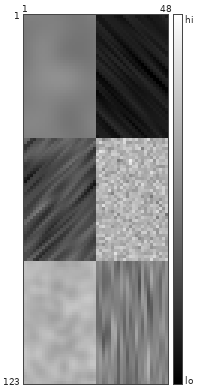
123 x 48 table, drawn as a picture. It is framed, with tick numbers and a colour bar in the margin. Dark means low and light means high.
It is made of 3 by 2 panels. Panel 1,1: middling, smooth, faint in contrast. Panel 1,2: very low, slanting down to the right, faint in contrast. Panel 2,1: low, slanting up to the right. Panel 2,2: high, fine-grained. Panel 3,1: high, blotchy, faint in contrast. Panel 3,2: middling, streaked downward.
